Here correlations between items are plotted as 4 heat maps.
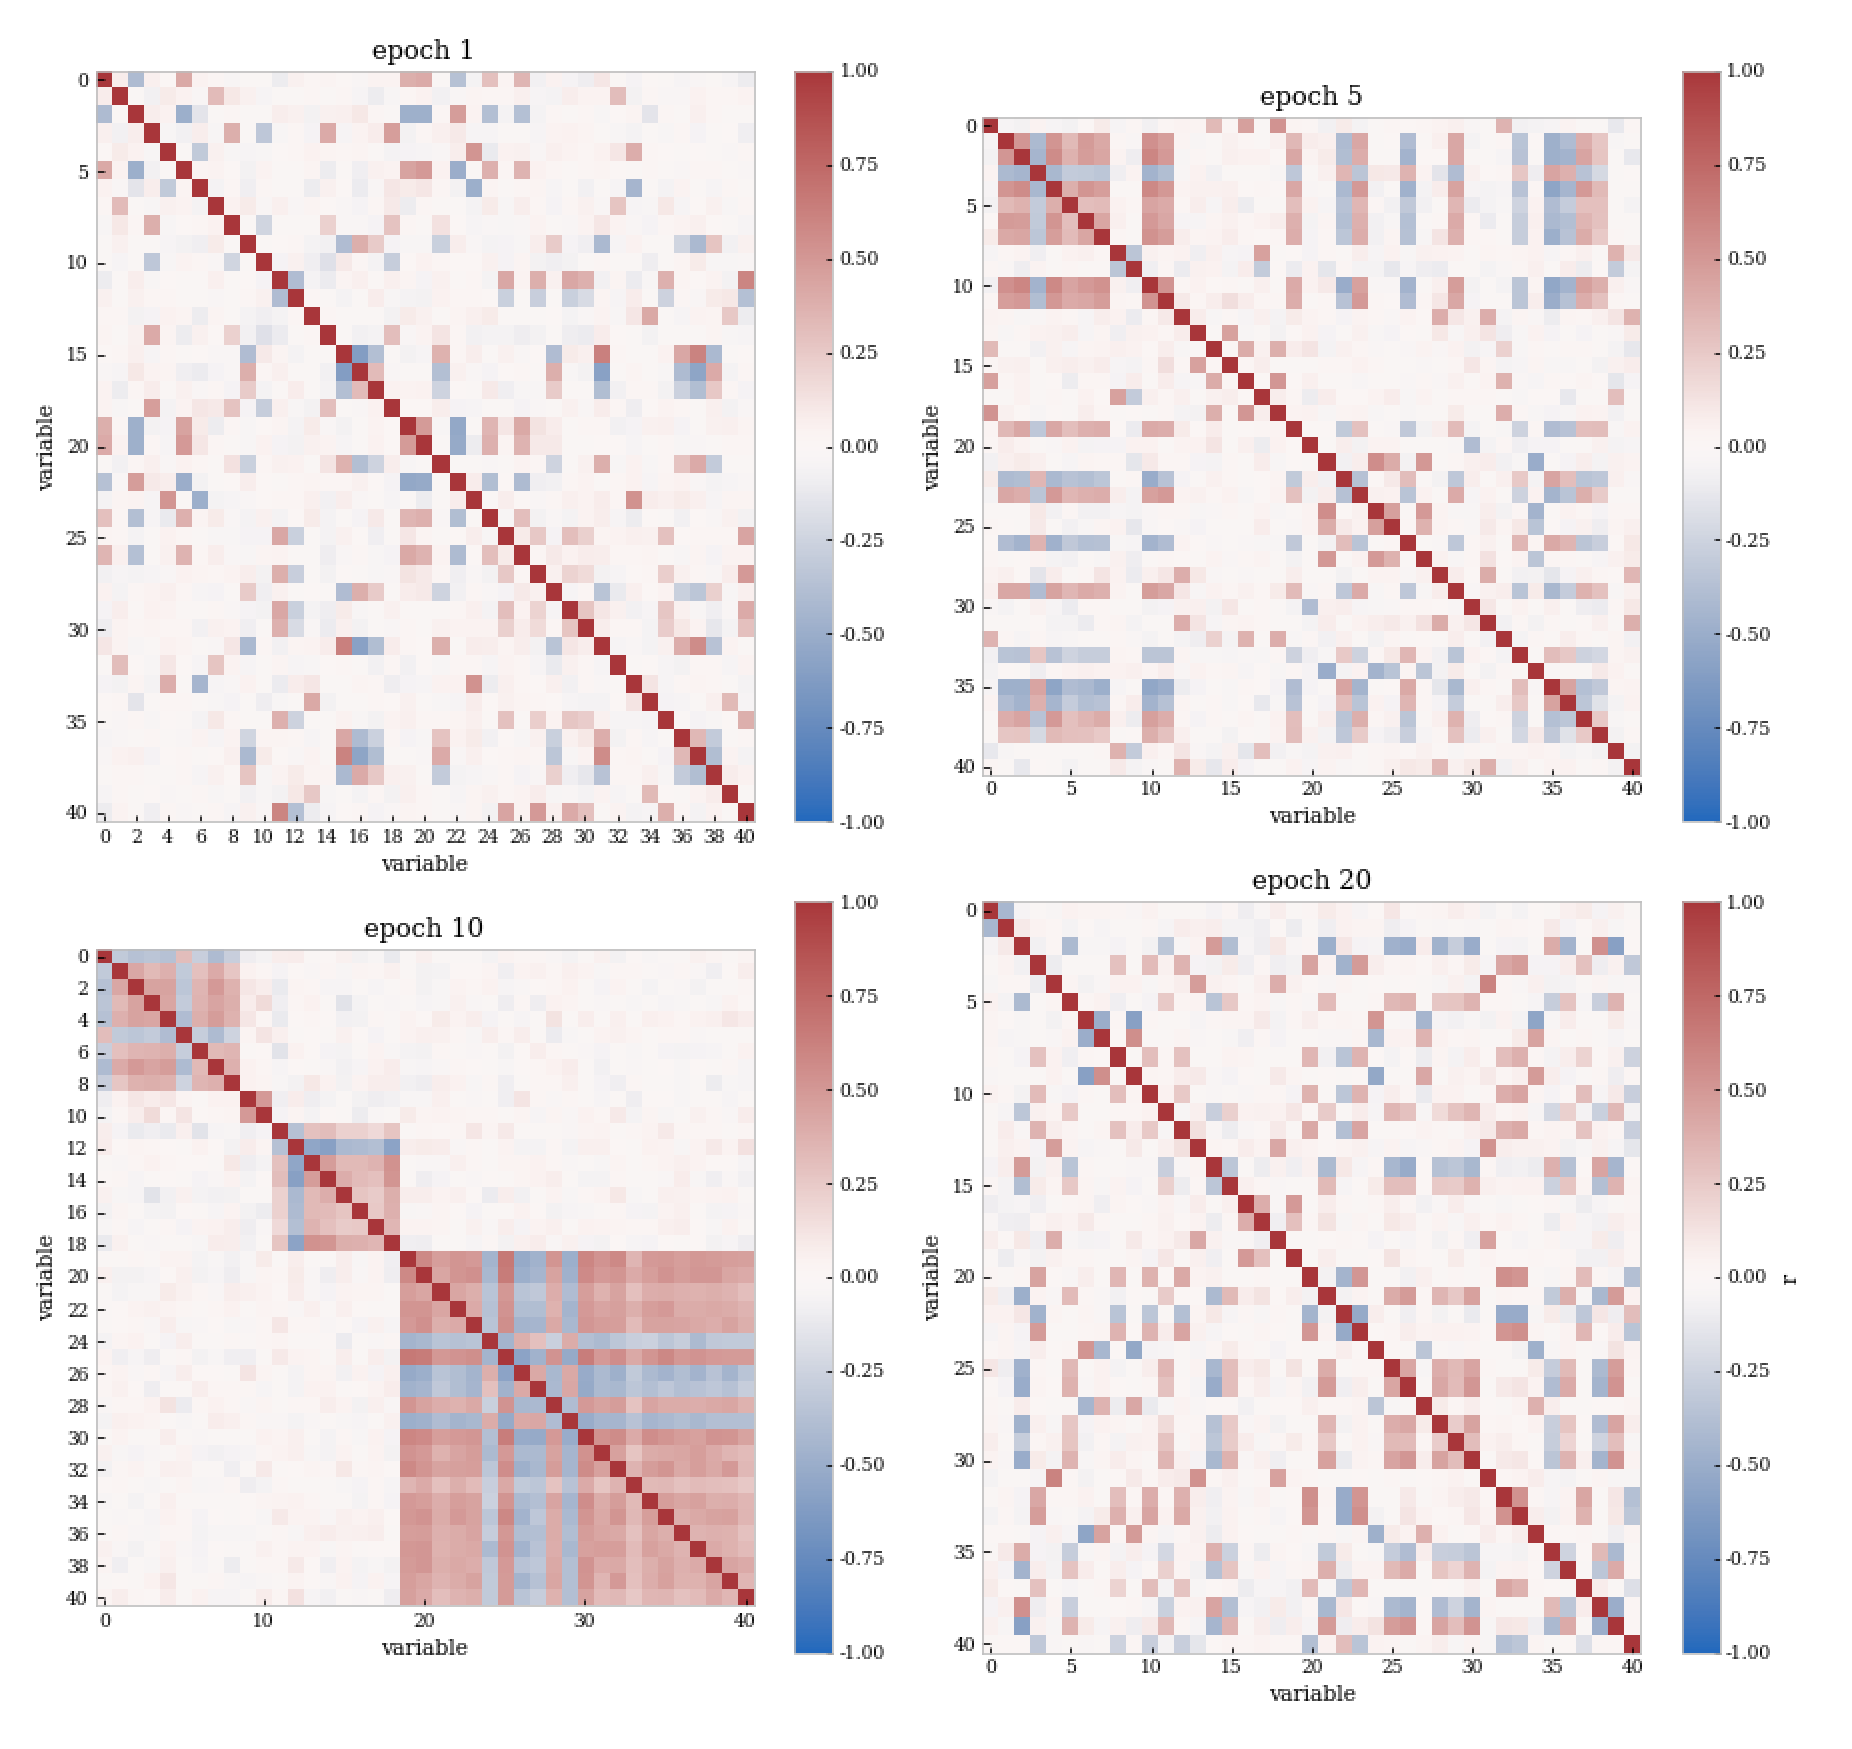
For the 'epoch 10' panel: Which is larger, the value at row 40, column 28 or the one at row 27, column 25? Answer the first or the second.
the first
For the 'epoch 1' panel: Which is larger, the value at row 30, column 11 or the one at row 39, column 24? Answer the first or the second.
the first
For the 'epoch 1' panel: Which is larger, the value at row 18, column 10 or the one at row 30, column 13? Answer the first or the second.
the second
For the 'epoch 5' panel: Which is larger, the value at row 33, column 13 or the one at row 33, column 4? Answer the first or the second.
the first
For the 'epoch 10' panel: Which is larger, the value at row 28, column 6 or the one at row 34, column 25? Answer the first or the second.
the second
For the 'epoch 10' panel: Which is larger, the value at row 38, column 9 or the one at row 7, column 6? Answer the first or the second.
the second
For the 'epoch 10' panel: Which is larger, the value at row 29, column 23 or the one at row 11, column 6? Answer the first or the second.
the second
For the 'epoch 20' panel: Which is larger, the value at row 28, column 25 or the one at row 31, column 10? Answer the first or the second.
the first
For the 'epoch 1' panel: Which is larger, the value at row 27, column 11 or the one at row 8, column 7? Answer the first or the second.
the first
